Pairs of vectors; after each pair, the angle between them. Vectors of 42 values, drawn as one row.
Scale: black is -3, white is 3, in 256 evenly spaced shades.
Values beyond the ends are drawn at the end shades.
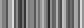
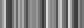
partly opposed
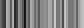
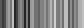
nearly parallel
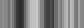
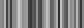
partly opposed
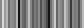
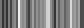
nearly opposite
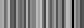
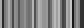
partly aligned
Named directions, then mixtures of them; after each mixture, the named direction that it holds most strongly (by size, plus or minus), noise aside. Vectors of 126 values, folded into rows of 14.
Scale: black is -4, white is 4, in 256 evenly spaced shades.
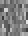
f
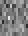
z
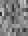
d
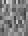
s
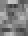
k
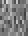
s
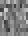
f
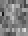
d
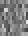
f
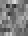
k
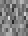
z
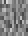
s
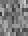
d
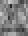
k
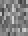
d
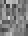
z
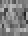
f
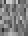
s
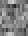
k
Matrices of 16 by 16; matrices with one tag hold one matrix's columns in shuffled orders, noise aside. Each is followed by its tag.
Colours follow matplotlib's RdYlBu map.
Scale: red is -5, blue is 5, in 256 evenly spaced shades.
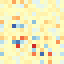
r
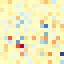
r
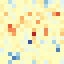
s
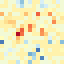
s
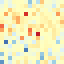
s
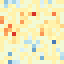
s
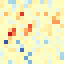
s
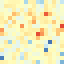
s
